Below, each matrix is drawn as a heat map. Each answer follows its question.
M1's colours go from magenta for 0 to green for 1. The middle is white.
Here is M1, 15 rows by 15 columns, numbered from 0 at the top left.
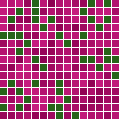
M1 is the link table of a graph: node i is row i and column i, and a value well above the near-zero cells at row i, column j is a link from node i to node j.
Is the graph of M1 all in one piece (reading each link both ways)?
no
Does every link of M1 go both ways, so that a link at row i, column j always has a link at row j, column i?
yes
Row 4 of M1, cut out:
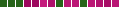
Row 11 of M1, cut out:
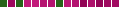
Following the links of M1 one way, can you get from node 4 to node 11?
yes
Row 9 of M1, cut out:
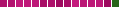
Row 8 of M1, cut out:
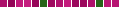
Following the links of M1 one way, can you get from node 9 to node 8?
no
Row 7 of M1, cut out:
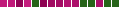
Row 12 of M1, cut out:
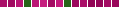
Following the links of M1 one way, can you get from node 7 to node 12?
no
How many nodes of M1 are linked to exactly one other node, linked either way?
1
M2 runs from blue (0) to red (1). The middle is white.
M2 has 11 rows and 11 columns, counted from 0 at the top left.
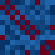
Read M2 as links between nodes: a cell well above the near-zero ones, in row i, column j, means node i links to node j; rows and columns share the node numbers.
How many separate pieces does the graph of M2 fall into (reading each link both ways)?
1
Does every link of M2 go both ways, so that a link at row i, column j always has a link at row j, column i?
yes
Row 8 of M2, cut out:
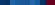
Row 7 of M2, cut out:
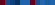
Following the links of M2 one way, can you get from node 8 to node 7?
yes
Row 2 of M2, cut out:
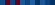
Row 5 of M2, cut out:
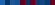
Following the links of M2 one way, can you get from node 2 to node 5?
yes
